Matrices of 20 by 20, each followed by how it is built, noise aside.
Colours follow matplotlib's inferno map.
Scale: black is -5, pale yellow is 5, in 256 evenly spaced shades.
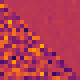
lower triangular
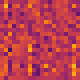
low rank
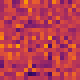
low rank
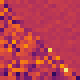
lower triangular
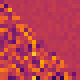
lower triangular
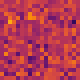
low rank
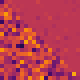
lower triangular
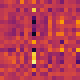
low rank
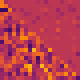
lower triangular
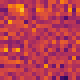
low rank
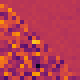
lower triangular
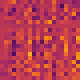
low rank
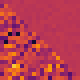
lower triangular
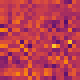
low rank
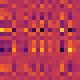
low rank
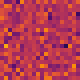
low rank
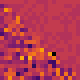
lower triangular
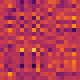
low rank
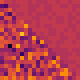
lower triangular
